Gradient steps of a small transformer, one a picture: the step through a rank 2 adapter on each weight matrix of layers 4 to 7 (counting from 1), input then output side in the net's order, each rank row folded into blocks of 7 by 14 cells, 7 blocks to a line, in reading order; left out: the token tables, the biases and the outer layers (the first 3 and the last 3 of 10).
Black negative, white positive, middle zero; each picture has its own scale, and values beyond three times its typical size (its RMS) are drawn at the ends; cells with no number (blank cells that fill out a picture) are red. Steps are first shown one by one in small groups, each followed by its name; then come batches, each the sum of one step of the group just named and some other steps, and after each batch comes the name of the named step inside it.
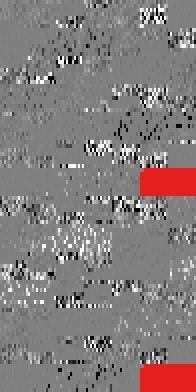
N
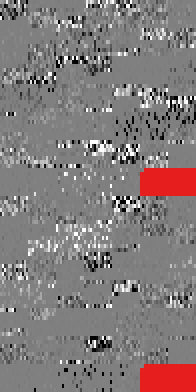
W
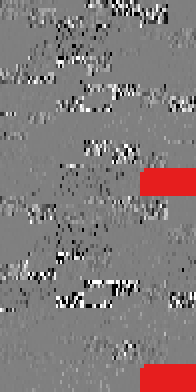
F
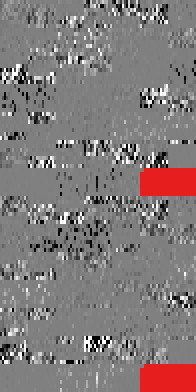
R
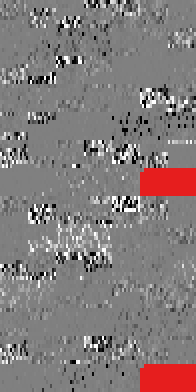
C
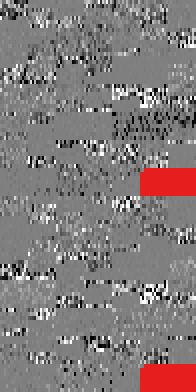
W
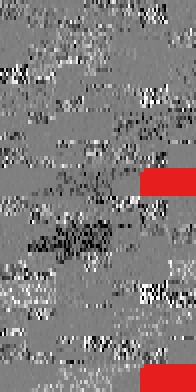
R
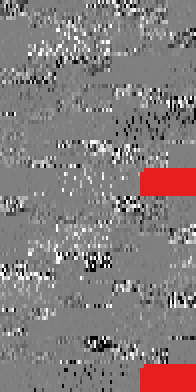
W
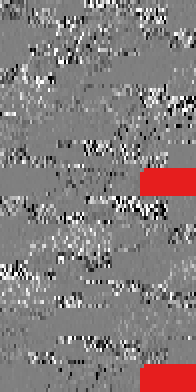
N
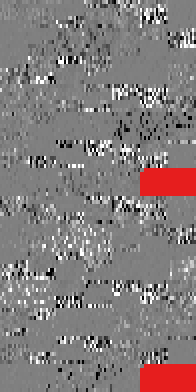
N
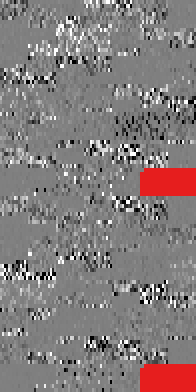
W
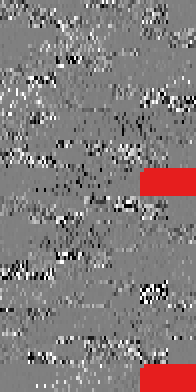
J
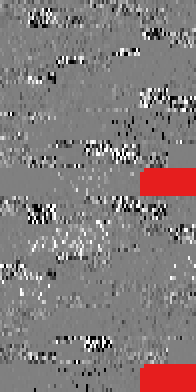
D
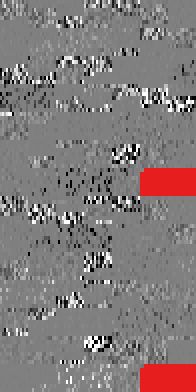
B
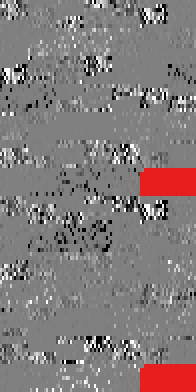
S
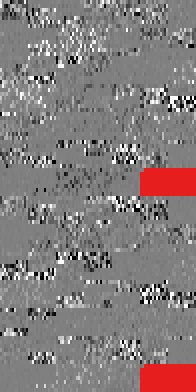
J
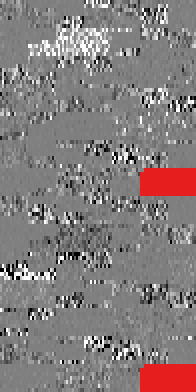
B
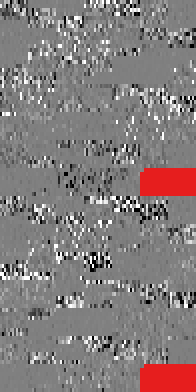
B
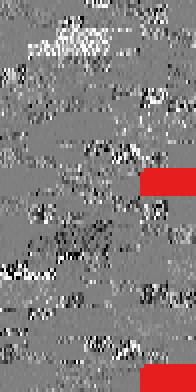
S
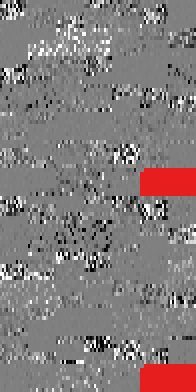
S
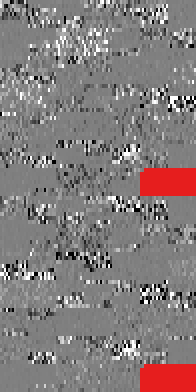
J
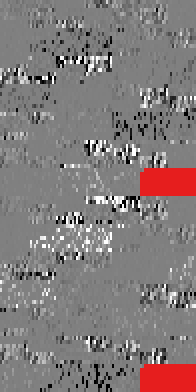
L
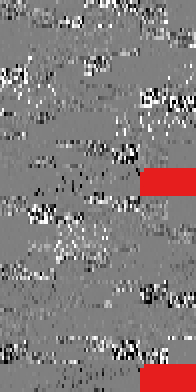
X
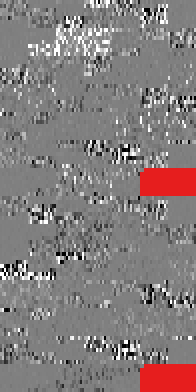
X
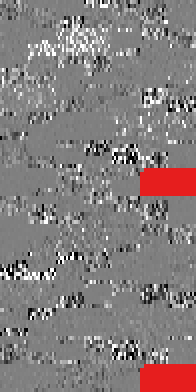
X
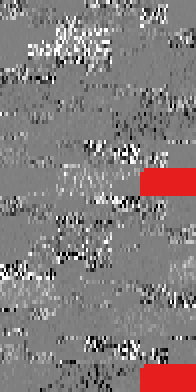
L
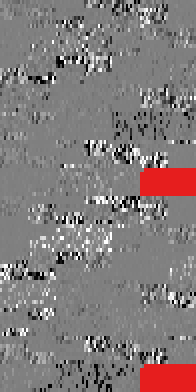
L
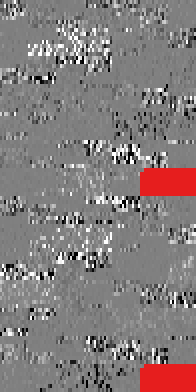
L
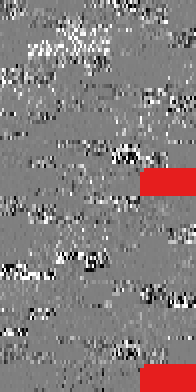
X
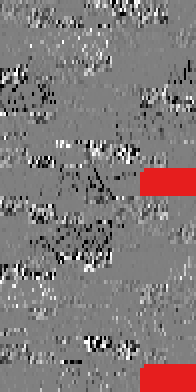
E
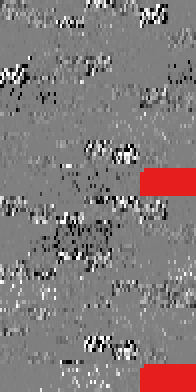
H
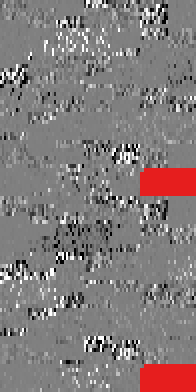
H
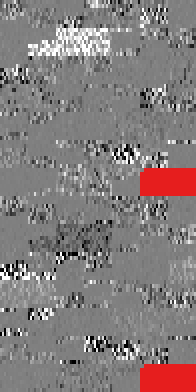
E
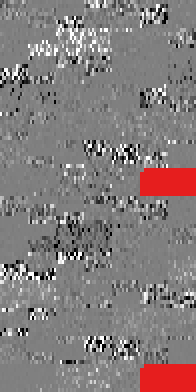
H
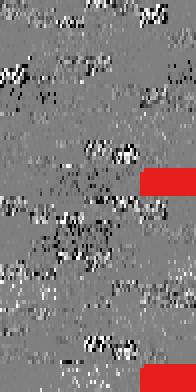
H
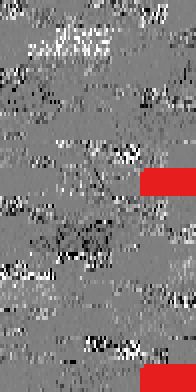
E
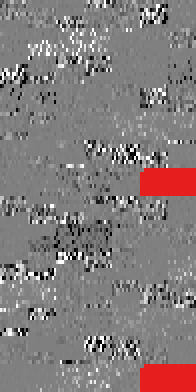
H
